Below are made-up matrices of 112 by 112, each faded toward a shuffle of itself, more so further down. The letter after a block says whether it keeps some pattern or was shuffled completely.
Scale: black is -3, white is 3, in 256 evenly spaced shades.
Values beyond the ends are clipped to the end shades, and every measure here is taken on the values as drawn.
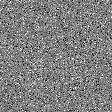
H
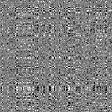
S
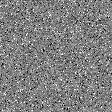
H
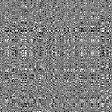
S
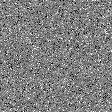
H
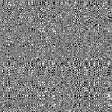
S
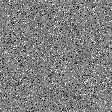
H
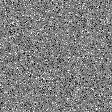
H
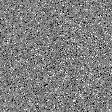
H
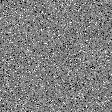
H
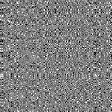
S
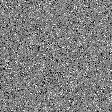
H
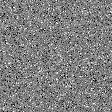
H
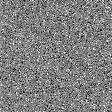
H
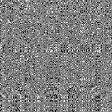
S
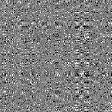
S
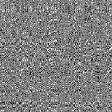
S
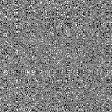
S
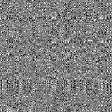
S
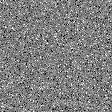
H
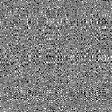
S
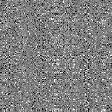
S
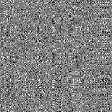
S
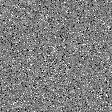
H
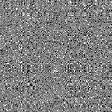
S
